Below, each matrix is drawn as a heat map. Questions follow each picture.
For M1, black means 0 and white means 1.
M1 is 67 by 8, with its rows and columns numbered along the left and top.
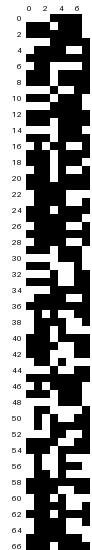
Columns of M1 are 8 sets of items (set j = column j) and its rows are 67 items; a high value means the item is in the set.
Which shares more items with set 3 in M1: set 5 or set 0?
set 0
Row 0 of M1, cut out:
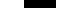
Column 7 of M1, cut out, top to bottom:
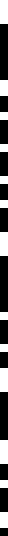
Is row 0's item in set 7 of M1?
yes
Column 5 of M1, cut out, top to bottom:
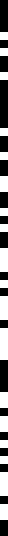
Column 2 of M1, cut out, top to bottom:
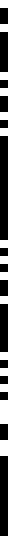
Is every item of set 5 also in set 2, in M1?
no
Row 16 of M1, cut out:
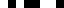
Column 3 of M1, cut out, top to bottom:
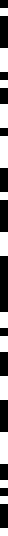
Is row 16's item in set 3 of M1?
no
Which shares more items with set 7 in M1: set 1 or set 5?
set 5
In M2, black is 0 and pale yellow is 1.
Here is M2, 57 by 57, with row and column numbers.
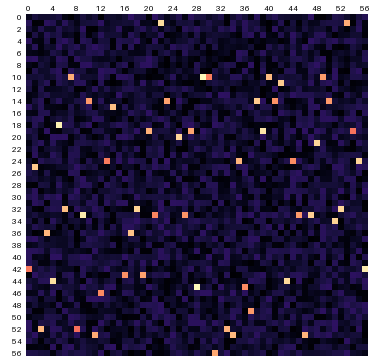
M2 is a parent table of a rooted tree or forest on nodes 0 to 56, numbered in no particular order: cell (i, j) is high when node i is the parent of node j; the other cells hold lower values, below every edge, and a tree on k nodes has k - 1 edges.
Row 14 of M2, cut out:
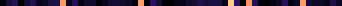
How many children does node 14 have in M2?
5
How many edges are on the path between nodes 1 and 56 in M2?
4
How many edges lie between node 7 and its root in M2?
3
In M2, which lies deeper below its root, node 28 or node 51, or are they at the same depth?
node 51
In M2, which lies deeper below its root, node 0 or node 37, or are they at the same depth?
node 0
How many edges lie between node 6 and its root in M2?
1
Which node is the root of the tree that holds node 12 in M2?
24
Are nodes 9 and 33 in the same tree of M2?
yes
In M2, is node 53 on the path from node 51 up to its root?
yes
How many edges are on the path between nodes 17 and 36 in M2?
1
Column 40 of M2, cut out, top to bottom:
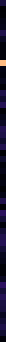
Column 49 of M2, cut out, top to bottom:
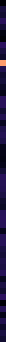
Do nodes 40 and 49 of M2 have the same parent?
yes
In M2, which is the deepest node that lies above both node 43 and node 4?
44
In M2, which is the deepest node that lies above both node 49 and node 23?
14
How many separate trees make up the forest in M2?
3
